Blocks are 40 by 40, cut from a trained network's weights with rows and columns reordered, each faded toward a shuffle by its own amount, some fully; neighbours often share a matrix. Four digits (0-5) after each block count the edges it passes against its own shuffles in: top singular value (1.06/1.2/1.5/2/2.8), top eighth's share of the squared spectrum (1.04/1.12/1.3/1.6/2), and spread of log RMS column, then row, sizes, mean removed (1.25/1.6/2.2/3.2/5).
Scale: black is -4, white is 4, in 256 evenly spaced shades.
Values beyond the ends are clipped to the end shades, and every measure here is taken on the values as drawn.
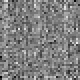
2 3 1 2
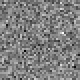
0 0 0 0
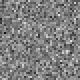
0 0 0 0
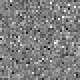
0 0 0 0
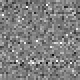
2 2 0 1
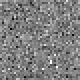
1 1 0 0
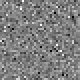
0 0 0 0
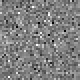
1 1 0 0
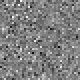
1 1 0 1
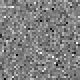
0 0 0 0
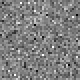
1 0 0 0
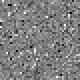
0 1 0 0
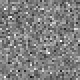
1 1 0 1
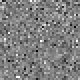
0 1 0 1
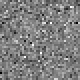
1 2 0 0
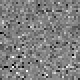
2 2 0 1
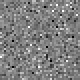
0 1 0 0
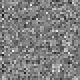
3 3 1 1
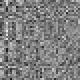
3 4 2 1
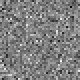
0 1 0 0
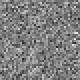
2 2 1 0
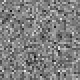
2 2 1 0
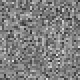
2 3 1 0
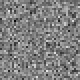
3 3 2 1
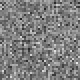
2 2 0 0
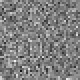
3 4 1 1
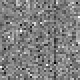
2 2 1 0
